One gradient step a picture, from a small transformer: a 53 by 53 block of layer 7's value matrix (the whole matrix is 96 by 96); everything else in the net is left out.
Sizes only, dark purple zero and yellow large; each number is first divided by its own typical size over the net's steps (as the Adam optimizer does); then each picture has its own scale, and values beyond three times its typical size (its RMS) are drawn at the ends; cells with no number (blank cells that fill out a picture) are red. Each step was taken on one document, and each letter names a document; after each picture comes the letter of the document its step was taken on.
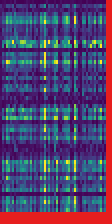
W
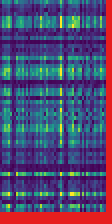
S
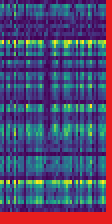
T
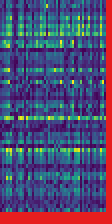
S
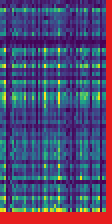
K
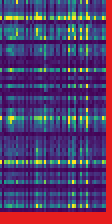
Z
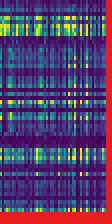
Z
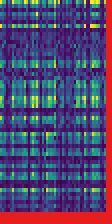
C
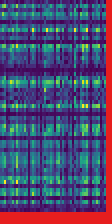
K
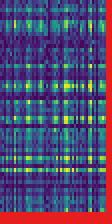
T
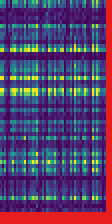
C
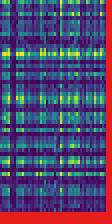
S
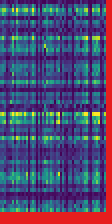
K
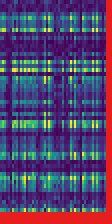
C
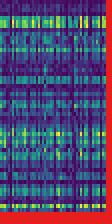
K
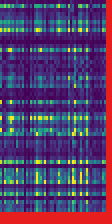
Z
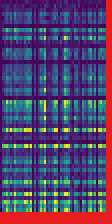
W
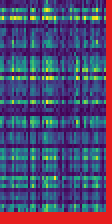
C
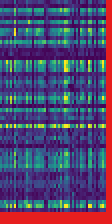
T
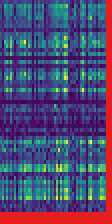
T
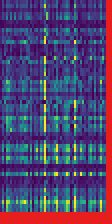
W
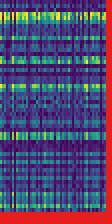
C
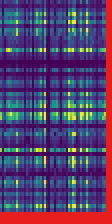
Z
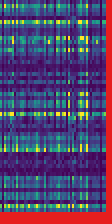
Z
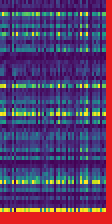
K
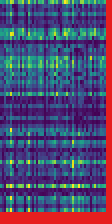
S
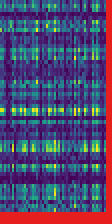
C
